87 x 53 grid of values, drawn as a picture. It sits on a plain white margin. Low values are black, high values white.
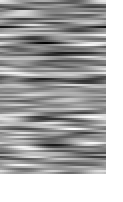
Histogram: bell-shaped. Ninth with the lowest average: top middle. Grain: streaks across.
